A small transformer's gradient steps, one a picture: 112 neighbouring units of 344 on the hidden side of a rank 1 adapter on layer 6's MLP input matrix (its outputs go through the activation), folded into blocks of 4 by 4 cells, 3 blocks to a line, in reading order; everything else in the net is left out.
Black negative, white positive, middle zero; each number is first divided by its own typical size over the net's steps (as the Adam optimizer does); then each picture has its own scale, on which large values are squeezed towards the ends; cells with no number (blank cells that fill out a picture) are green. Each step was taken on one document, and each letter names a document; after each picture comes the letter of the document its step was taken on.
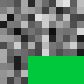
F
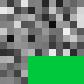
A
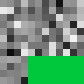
A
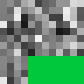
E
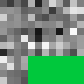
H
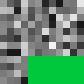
A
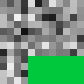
E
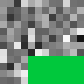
F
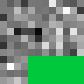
H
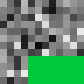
F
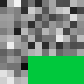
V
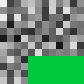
E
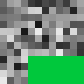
V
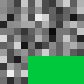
F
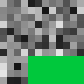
V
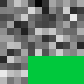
V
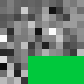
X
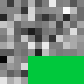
H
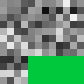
V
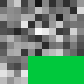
V
